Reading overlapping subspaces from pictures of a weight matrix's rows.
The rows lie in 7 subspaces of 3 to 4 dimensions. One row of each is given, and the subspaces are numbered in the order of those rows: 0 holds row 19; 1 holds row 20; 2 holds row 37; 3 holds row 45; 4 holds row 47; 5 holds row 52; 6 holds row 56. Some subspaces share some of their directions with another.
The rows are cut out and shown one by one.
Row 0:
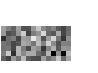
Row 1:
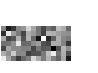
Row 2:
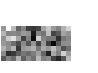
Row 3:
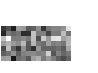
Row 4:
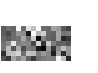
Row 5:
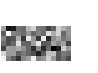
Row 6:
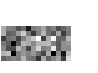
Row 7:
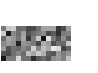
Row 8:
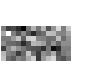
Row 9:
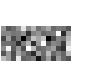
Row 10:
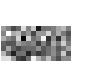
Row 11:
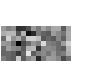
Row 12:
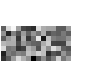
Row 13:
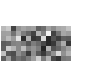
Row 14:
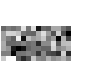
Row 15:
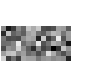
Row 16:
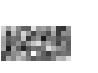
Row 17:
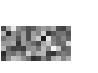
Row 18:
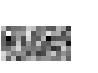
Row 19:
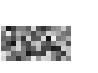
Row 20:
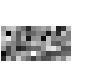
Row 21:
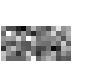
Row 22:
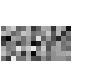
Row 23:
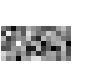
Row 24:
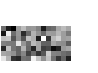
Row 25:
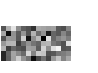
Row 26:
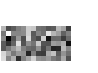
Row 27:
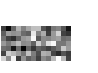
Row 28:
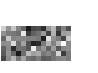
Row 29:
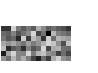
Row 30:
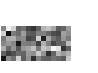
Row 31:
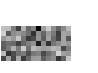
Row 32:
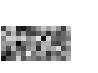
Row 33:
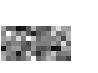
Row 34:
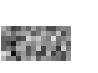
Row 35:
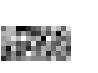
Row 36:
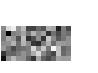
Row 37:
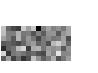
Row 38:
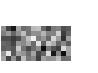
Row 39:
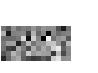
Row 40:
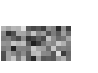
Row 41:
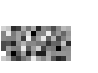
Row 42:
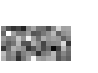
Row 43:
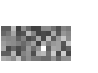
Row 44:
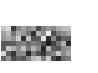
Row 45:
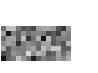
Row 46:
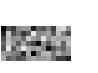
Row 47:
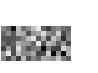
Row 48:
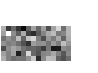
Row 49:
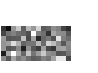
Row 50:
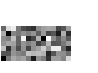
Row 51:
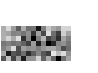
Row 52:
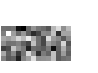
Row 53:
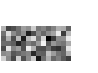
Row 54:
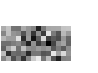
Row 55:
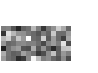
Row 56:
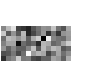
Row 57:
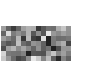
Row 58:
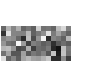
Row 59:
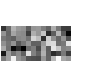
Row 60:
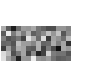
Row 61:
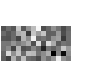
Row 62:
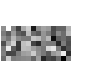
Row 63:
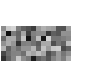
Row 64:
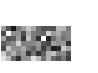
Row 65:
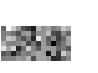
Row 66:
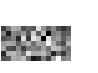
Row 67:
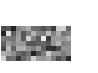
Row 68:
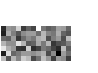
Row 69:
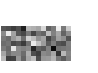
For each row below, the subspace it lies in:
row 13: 4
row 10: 3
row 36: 6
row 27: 3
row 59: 3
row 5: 6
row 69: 6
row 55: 6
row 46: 1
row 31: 2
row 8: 6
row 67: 1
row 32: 6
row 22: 1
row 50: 5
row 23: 5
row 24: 1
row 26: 1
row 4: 4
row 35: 5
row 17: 3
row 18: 1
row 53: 5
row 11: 5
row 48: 6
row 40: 6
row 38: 4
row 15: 3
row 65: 2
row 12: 2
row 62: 0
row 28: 6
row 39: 2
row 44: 4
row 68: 2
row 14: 3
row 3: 1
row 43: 4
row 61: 4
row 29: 4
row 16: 1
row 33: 6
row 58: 2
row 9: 5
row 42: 5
